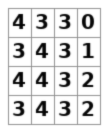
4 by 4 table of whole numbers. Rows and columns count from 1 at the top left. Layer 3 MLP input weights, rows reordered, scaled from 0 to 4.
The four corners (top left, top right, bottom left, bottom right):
4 0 3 2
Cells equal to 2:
2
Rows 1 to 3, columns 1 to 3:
4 3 3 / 3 4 3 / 4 4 3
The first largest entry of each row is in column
1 2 1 2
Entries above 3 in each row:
1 1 2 1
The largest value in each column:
4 4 3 2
